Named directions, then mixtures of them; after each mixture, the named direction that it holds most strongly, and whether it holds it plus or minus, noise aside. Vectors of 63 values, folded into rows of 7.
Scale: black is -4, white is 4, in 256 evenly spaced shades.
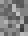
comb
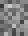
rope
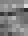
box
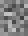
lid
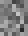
comb, plus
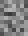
lid, minus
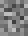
lid, plus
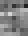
box, minus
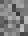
comb, minus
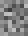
lid, plus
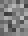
lid, minus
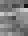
box, minus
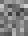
rope, minus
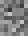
lid, plus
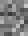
box, plus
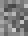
lid, plus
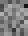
rope, plus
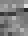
box, plus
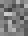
lid, plus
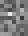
lid, plus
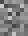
rope, minus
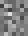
lid, plus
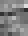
box, plus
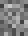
rope, plus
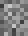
rope, plus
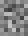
lid, plus
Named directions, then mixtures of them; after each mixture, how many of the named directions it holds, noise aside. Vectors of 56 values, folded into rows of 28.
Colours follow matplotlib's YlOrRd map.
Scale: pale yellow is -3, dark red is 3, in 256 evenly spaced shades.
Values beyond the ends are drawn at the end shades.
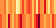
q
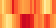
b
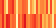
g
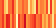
one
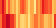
two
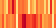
two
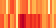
three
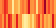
three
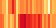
three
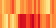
two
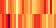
three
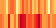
three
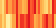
two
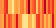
three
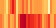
three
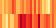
two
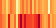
three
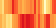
one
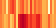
three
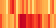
three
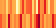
one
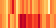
three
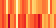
two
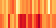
three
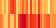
three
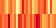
two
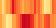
one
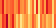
three
